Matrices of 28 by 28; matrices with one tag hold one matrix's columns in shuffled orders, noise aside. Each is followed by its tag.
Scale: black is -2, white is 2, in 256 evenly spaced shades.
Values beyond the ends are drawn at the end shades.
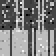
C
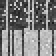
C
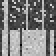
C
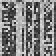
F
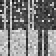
C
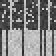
C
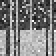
C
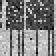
C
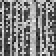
F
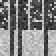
C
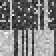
C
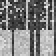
C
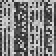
F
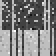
C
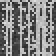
F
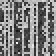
F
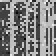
F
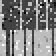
C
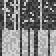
C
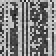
F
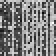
F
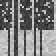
C
